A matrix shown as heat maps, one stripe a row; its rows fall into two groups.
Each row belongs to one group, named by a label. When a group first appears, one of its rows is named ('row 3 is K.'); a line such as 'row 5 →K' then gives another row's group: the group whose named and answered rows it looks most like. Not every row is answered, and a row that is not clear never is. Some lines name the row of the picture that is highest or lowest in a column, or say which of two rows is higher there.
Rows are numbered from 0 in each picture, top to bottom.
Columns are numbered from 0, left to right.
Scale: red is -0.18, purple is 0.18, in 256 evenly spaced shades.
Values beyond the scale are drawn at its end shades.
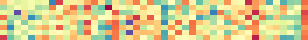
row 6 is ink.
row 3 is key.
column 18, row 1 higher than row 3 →Yes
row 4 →ink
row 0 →key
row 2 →ink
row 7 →key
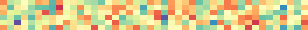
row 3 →ink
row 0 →key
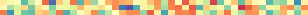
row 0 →key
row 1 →ink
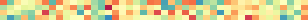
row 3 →key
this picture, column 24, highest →1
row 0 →key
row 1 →ink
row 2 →key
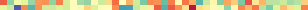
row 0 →key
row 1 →ink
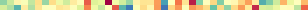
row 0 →ink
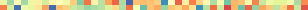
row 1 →key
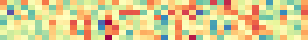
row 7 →ink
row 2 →key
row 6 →ink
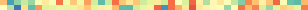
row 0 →key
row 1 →ink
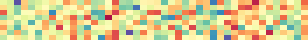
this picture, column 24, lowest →5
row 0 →ink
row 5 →key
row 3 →ink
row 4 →key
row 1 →ink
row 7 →ink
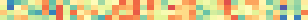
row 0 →key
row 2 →key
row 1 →key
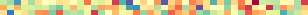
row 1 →ink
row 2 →key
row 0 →ink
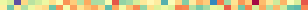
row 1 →key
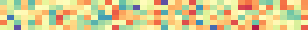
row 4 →key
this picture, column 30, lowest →3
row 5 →ink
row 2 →key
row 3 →key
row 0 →ink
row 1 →ink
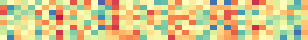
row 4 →key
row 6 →key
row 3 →key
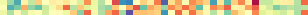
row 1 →key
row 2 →ink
